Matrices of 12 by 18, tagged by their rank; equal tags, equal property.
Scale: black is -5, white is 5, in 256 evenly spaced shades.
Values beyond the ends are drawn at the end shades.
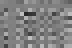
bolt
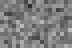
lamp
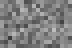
lamp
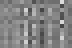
bolt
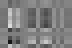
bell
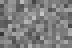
lamp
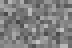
lamp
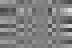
bell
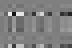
bell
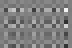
bell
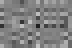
bolt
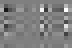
bell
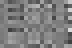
bolt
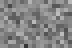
lamp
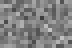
lamp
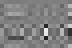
bolt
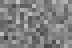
lamp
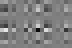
bell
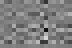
bolt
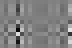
bell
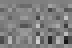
bolt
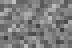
lamp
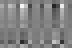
bell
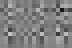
bolt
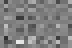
bolt
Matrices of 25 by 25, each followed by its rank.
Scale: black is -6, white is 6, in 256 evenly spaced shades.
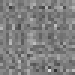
five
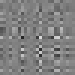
two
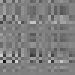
two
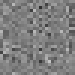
five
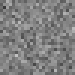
full rank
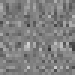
three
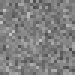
full rank
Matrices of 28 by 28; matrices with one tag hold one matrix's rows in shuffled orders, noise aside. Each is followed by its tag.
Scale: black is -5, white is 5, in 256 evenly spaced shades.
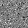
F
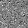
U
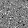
F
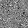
F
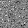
U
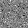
F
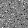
U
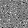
F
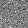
F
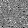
F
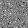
F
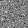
U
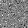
U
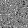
F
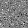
U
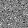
F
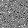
U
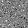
U
